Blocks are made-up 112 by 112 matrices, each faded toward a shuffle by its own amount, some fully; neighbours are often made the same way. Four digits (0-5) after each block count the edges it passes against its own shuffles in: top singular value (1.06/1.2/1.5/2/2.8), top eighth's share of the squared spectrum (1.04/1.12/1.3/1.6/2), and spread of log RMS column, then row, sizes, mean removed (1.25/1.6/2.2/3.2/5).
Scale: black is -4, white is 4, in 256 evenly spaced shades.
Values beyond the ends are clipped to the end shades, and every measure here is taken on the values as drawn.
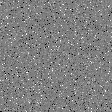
0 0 0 0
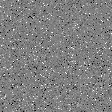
1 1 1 1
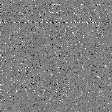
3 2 1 2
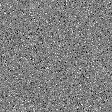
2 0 0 0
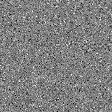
3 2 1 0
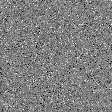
0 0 0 0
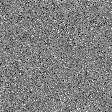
0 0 0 0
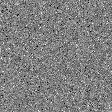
0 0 0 0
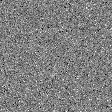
0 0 0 0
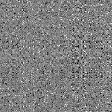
4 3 2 1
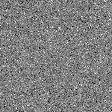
0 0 0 1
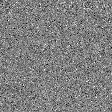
0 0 0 1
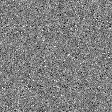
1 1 0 1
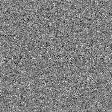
1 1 0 2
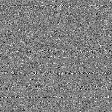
1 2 0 3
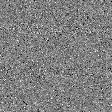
0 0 0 1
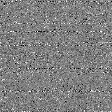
2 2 0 3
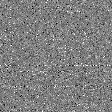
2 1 0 2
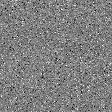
1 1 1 0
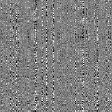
4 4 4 2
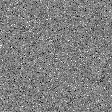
2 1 0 0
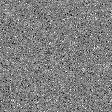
3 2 0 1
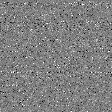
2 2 0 2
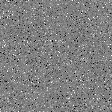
1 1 0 1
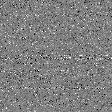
1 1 0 2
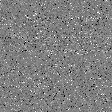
1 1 0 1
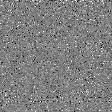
1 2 0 2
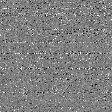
2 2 0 3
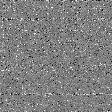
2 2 0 2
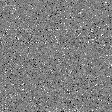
1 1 0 1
